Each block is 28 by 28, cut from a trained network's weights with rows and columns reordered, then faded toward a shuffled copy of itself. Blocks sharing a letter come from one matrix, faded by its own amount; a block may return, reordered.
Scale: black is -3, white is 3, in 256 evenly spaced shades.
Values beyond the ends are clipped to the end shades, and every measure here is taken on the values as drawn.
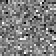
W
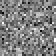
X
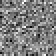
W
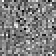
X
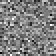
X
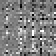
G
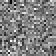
X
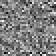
X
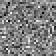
W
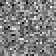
X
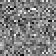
X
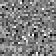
W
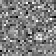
X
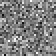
W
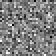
W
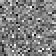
X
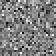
W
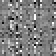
G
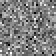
W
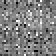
G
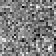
X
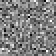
X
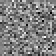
W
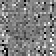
G
